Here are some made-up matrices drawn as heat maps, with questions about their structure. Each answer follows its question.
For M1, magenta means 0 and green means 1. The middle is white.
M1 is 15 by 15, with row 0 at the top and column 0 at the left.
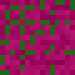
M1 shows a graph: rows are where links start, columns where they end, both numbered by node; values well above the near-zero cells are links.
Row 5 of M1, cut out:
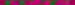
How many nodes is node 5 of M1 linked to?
3
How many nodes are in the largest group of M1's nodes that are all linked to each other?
3
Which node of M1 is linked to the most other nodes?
node 4
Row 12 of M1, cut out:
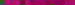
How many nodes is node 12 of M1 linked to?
1
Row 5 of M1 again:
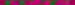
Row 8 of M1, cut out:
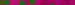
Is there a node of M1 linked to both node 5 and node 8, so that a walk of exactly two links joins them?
yes
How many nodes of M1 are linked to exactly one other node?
2
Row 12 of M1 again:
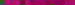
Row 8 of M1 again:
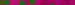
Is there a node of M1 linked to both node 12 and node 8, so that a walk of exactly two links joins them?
yes
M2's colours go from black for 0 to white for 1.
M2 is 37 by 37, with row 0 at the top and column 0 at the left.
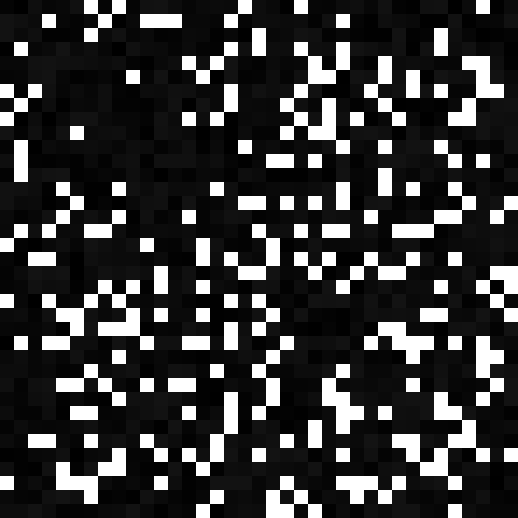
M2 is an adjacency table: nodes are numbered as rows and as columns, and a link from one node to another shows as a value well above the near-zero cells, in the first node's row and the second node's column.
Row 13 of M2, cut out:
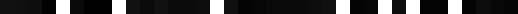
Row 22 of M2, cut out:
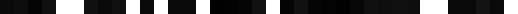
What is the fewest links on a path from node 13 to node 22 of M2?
2
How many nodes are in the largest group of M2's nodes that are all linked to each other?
4
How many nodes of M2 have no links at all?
0
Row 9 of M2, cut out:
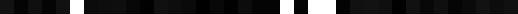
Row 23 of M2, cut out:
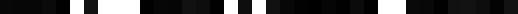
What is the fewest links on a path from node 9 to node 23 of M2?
1
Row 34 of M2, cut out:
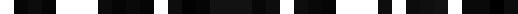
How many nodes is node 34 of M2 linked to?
11
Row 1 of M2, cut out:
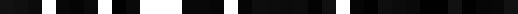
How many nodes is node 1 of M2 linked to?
7
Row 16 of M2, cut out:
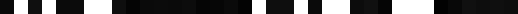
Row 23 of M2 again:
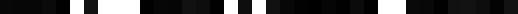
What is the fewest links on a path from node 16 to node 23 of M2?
1
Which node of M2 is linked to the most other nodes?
node 24
